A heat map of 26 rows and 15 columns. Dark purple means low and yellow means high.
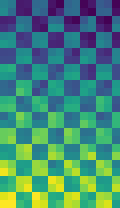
The field is checkered. The bottom left is the ninth with the highest average. The top right is the ninth with the lowest average. There is an overall slope up to the bottom.
